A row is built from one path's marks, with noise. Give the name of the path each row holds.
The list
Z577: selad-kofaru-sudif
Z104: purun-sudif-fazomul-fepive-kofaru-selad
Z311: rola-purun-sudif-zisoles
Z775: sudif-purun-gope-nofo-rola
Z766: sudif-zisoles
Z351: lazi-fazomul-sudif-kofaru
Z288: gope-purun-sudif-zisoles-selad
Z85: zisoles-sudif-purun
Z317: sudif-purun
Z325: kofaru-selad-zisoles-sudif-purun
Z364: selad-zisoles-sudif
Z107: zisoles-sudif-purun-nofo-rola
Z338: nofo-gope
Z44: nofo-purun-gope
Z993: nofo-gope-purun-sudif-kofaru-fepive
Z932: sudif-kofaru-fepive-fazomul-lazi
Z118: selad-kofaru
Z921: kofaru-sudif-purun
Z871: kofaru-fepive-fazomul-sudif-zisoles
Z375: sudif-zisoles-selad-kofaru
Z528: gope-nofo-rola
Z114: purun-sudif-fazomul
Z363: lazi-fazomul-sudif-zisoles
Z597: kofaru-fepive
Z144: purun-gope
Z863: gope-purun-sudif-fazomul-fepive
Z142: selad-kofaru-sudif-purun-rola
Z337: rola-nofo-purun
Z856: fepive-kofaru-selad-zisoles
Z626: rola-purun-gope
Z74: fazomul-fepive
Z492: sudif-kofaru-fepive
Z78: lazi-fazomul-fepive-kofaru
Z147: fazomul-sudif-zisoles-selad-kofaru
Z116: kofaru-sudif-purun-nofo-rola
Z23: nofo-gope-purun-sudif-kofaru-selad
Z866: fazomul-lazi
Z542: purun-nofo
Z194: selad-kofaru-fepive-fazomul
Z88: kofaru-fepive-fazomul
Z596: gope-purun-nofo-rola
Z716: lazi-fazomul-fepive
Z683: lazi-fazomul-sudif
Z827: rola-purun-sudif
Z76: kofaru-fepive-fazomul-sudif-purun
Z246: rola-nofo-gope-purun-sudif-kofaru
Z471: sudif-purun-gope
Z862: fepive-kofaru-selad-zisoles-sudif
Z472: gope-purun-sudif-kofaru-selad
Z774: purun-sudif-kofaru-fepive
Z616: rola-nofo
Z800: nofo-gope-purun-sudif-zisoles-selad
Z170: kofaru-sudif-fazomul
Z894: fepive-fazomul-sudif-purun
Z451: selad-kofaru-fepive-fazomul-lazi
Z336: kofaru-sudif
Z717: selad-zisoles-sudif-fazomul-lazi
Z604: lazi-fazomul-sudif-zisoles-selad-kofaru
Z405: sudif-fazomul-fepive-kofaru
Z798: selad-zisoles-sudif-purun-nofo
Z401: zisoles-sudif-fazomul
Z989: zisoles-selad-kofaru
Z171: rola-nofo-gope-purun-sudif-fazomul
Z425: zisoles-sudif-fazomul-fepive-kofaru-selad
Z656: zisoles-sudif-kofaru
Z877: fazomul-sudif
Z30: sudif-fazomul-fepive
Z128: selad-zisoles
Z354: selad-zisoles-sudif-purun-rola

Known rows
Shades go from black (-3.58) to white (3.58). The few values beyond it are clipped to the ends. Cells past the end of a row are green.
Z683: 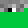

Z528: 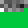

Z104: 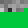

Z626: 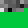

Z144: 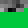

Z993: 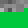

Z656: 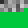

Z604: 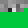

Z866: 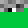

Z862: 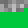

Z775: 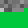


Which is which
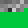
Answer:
Z774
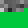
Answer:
Z596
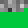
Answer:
Z325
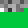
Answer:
Z194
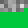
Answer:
Z375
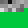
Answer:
Z597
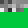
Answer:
Z405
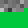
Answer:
Z246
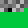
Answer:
Z827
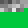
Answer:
Z492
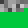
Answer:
Z147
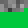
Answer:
Z288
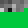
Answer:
Z863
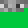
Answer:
Z989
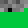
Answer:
Z471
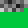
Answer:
Z338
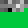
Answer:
Z317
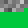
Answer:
Z116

